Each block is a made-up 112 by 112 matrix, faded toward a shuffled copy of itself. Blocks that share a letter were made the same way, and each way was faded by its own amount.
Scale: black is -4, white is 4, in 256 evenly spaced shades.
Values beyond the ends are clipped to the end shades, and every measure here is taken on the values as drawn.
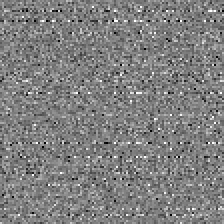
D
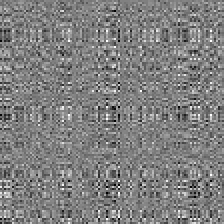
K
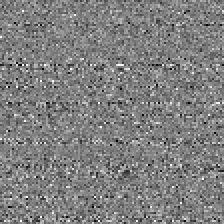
D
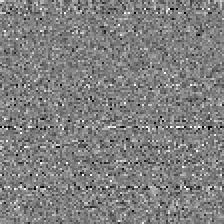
D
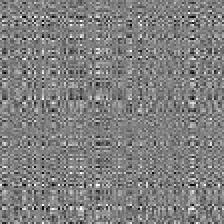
K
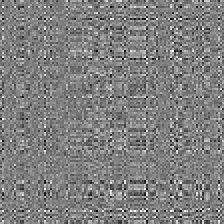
K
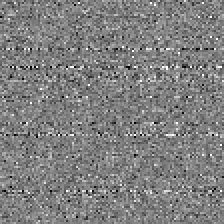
D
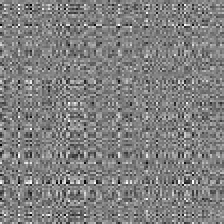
K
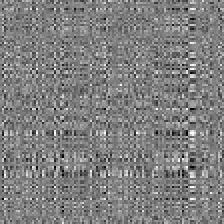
K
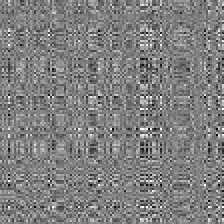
K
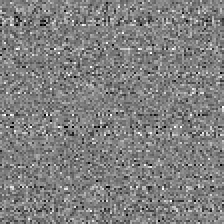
D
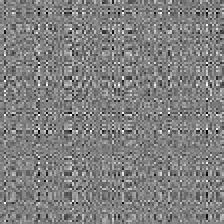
K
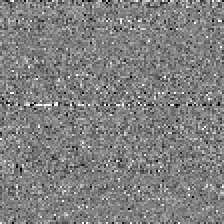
D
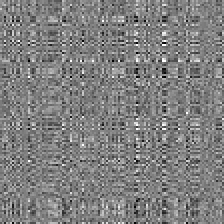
K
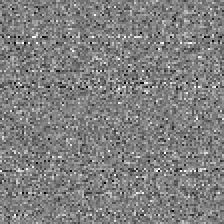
D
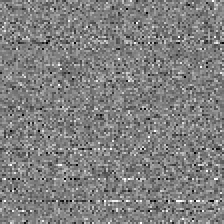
D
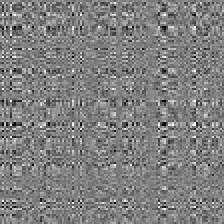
K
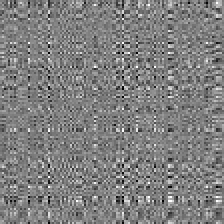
K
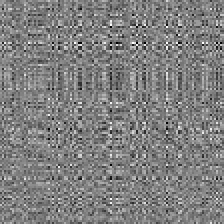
K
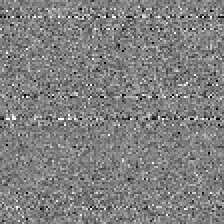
D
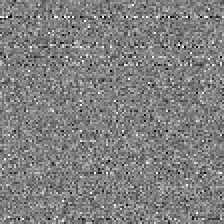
D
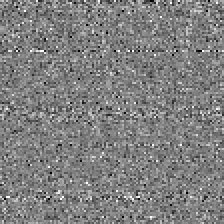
D
